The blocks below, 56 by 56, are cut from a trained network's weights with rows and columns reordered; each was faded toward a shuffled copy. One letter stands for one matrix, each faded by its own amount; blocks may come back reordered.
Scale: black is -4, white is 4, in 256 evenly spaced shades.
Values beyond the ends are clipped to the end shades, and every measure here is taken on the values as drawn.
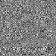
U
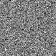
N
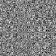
U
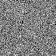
N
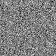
N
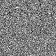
N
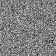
N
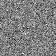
N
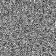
N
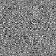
U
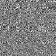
U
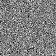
N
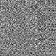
U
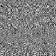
U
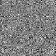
U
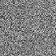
U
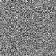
U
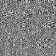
U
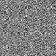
U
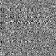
U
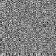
U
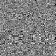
U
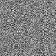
U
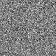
N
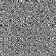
U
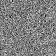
N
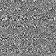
U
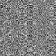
U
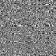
U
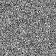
N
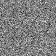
N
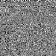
U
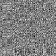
U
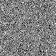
N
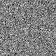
N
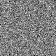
N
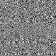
U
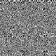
U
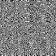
U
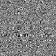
U
